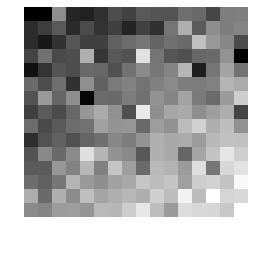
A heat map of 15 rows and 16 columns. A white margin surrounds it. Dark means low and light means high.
Ninth with the lowest average: top left. Ninth with the highest average: bottom right. Histogram: bell-shaped. Odd rows or columns: none. Stripes: none. Slope: up to the bottom right.
